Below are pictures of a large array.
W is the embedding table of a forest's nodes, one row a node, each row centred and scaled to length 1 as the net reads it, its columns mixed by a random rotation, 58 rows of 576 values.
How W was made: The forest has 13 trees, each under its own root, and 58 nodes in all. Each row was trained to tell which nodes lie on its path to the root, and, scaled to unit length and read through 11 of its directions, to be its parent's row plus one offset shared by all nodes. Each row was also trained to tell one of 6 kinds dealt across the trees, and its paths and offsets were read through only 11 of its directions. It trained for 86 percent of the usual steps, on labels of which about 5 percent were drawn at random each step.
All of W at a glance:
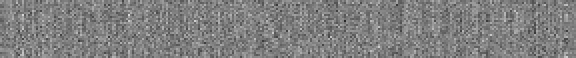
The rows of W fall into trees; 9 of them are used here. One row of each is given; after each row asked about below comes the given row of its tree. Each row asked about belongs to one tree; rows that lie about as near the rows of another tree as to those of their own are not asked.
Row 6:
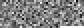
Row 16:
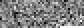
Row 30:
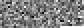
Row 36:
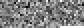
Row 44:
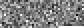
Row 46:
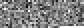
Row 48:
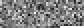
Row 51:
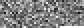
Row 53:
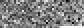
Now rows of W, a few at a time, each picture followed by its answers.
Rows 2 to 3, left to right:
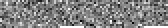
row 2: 48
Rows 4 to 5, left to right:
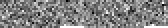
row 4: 53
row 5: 16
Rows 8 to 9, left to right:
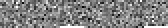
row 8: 51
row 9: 6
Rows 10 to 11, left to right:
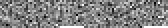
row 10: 51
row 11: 30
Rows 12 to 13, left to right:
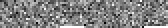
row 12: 53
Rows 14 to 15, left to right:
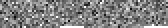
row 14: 51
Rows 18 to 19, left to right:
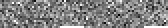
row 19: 16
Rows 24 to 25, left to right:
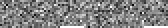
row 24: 53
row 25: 44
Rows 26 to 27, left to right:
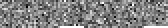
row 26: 46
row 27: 51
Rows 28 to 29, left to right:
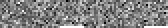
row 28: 53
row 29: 51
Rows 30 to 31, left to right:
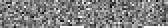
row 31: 46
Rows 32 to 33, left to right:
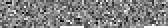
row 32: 30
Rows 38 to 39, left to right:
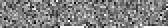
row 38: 6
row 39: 44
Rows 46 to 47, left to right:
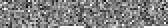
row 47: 44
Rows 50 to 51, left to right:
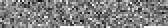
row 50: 48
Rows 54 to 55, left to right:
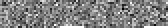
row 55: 46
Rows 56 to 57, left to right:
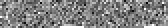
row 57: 16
